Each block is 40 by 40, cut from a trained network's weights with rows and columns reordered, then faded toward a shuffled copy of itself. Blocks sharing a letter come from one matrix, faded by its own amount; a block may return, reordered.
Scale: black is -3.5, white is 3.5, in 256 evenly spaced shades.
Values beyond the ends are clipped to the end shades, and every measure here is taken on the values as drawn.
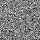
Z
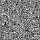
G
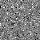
G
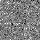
G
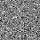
Z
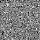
G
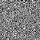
Z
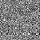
Z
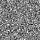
Z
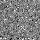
G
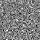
Z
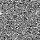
G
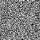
Z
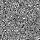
G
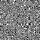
G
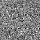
Z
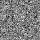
Z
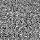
Z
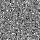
G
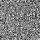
Z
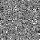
Z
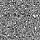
Z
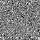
G
